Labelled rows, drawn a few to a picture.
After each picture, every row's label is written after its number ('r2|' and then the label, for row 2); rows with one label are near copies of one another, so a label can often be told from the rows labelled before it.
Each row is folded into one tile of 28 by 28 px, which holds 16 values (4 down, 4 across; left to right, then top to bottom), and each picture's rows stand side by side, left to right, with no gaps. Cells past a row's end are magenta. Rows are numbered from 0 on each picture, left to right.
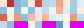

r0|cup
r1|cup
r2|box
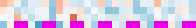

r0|box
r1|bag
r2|box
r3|bag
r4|bag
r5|bag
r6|bag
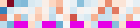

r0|cup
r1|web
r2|box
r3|web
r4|box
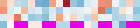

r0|box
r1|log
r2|cup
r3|web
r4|bag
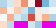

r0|web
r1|cup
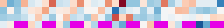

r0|log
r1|web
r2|web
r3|web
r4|cup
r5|log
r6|web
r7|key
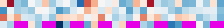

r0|cup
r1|bag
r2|key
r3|box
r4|log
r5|cup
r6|key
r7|bag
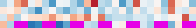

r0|web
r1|key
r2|key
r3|cup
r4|log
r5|bag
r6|box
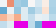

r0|cup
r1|bag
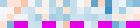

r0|web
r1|bag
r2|log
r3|bag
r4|key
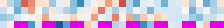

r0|log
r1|box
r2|key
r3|web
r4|cup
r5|key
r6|bag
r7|log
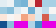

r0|key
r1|cup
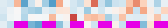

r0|bag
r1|key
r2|box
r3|cup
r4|web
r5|box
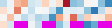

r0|web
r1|bag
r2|cup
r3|key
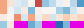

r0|box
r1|cup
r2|key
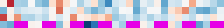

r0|cup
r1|log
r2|box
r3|key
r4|bag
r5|bag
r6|web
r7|key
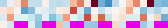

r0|web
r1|bag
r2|web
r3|cup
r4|web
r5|cup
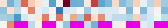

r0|log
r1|box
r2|cup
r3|cup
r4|log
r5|bag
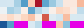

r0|key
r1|cup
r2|web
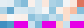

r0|key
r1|bag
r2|web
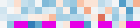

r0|bag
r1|key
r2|log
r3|box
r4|log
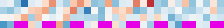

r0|key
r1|web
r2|web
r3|log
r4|web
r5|cup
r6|bag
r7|bag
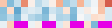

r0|log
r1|log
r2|log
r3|web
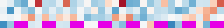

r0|key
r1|cup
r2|cup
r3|log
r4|cup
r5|log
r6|key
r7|web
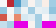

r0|cup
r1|bag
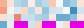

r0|box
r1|log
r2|log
